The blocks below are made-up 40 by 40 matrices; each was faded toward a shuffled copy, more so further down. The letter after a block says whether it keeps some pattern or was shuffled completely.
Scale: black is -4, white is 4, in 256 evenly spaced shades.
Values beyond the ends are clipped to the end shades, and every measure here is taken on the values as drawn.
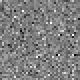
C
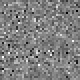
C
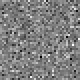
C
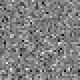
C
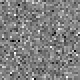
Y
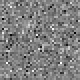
Y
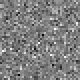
C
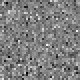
C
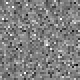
Y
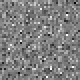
C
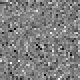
C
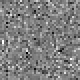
C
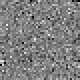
Y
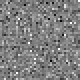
Y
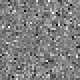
C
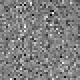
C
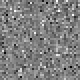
C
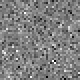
Y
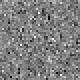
Y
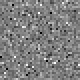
Y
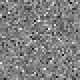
Y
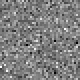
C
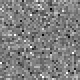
C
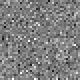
C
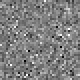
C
